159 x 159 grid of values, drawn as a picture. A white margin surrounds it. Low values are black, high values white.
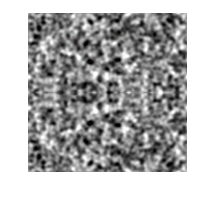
Odd rows or columns: none. Histogram: bell-shaped. Grain: blotchy. Stripes: none. Seam: none. Mirror symmetry: top to bottom.
